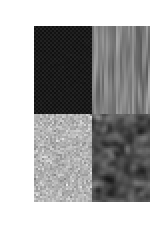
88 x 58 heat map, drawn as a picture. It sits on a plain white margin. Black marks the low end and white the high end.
The table splits into 2 rows of 2 panels. Panel 1,1: very low, checkered, faint in contrast. Panel 1,2: middling, streaked downward. Panel 2,1: high, fine-grained. Panel 2,2: low, blotchy.
